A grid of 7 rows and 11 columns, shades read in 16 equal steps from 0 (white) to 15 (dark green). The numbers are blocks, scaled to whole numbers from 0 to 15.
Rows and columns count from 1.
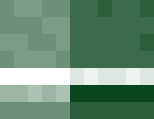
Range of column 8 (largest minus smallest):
13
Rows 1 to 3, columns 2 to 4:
8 8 9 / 9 9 8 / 8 9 9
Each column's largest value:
9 9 9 9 9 15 15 15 15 15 15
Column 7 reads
12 12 12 12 1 15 13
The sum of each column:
50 48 48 49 48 78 77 79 78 77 80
